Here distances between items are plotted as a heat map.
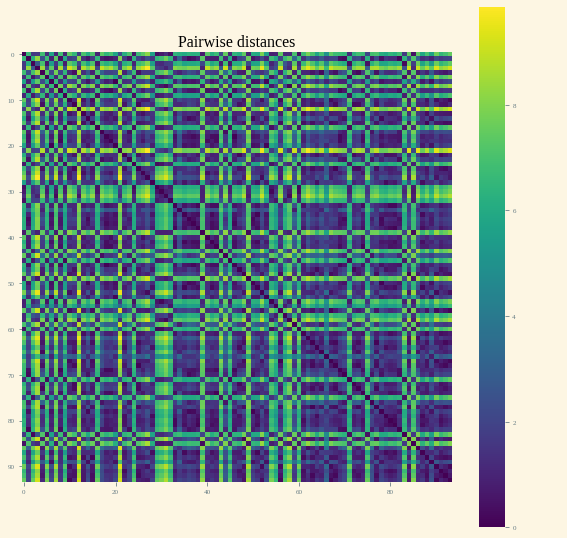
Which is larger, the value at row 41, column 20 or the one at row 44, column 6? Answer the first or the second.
the second
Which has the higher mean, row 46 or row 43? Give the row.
43
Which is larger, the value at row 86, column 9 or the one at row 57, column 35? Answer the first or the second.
the first
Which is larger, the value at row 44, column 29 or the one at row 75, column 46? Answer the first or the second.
the first
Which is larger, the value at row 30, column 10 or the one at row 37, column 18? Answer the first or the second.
the first
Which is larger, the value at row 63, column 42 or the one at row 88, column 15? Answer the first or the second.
the first
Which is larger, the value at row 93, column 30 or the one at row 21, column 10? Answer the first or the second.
the second
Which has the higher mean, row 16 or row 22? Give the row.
16
